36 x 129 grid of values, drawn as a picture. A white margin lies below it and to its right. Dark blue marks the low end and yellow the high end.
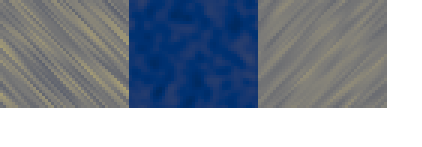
The table splits into one row of 3 panels. Panel 1,1: middling, slanting down to the right. Panel 1,2: very low, blotchy, faint in contrast. Panel 1,3: middling, slanting up to the right, faint in contrast.
